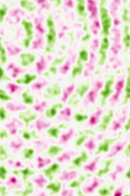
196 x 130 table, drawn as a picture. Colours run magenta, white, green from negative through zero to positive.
Rings: centred on the top left. Histogram: bell-shaped. Lone odd cells: none. Stripes: upright, repeating 5 times. Slope: none.
